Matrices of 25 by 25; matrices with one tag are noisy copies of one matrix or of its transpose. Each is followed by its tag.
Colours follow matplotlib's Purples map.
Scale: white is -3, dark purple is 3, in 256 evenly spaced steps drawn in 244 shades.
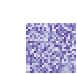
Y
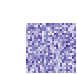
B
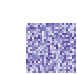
B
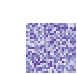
Y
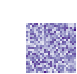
Y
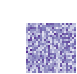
B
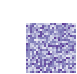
B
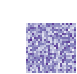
B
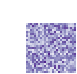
Y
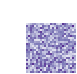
B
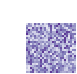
Y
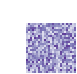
B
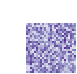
Y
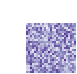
Y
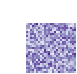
Y
